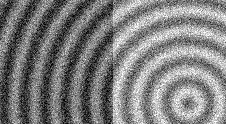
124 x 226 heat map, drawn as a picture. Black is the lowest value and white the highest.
Average level on the scale: 50%. Seam: vertical, 50% of the way across, the right part higher. Rings: centred on the bottom right.
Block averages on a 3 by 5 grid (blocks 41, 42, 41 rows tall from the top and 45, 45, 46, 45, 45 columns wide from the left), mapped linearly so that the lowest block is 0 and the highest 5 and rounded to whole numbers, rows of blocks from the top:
00355
00255
00355
